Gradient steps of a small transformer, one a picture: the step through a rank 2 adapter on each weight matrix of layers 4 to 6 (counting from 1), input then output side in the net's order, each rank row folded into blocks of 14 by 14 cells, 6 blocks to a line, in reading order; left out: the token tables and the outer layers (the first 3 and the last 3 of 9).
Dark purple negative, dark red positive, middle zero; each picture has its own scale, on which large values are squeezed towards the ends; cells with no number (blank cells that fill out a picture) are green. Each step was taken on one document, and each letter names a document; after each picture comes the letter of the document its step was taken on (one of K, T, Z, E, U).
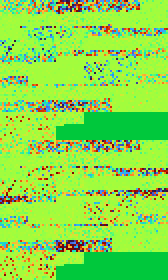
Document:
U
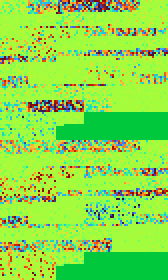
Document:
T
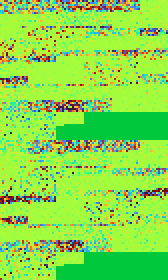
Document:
U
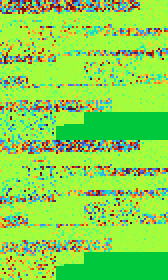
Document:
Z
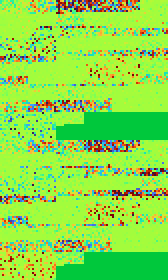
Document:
T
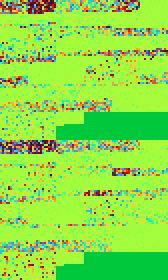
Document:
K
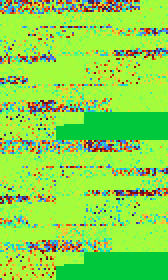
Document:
U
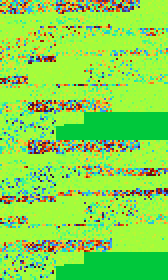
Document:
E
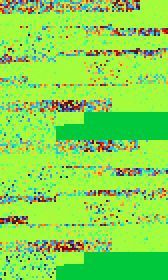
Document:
U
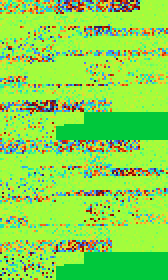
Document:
K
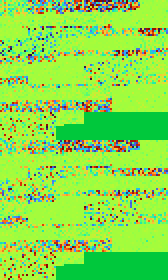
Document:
Z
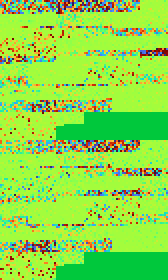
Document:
T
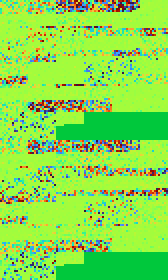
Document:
E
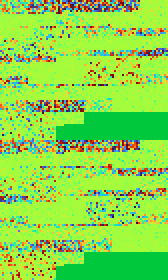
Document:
T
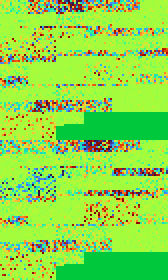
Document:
T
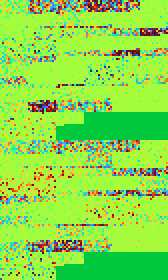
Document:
T
